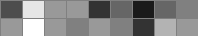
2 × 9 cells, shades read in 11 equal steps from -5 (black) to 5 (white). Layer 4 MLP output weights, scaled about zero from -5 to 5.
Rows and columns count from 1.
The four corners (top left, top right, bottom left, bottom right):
-2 0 1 1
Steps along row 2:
up down down up down down up down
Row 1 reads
-2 4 1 1 -3 -1 -4 -1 0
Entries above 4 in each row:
0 1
